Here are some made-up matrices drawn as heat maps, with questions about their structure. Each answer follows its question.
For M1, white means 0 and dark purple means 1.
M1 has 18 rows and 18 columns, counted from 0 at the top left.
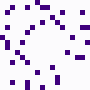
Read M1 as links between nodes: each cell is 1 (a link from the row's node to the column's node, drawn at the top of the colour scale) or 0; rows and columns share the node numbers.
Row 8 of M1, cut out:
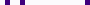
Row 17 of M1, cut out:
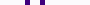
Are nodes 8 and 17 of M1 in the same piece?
yes
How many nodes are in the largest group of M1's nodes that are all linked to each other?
2
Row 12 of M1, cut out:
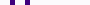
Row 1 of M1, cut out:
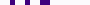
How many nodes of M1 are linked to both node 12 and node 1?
2
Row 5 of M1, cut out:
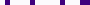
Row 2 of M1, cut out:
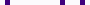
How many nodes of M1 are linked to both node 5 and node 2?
3
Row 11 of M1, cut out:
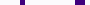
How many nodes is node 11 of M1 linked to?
3
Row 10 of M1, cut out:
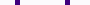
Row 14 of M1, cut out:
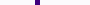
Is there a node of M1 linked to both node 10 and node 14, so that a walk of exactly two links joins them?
no
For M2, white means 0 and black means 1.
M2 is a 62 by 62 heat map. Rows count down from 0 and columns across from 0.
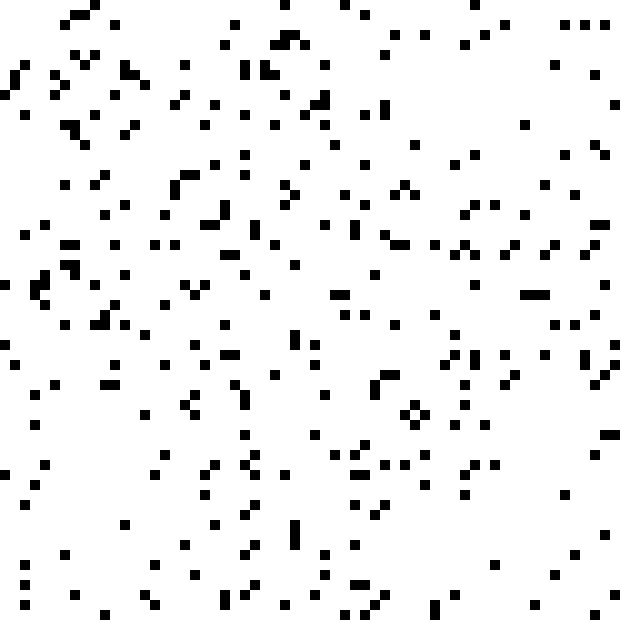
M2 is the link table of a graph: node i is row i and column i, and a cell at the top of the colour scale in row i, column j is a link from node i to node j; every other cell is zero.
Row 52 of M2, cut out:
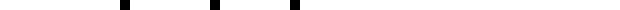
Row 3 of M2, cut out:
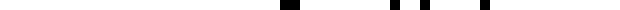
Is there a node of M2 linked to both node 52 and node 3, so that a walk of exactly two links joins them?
yes
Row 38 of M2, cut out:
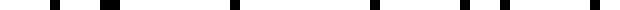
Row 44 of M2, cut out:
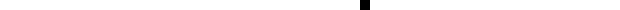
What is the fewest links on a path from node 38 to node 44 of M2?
3
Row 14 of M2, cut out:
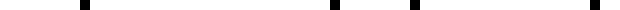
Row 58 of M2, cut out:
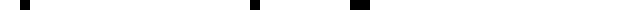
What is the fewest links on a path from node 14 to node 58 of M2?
4
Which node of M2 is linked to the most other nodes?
node 24
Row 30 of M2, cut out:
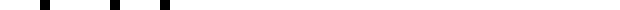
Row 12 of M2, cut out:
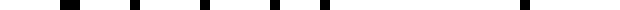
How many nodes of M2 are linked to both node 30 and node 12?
0
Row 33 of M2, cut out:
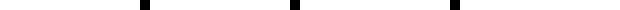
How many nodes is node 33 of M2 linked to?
3
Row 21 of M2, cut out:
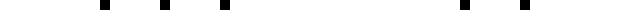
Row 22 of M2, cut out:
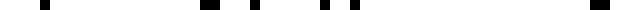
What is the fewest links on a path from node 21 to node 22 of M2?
1
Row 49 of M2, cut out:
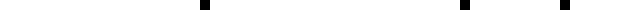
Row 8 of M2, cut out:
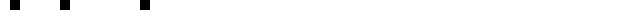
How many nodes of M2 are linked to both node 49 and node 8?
0
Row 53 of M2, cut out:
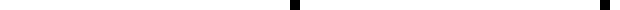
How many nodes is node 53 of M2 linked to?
2
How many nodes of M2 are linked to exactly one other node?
1
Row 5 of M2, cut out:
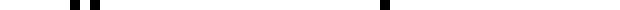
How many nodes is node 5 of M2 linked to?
3
